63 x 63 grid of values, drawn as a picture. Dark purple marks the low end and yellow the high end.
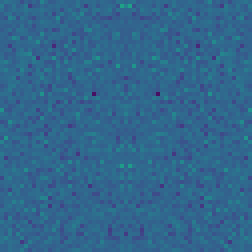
The left and right halves mirror each other. No single row or column stands out from its neighbours. The grain is fine, like static. No regular stripes run through it. Overall the values sit about 30% of the way up the scale. No seam splits the table. A few values lie far out on both sides of the bulk.
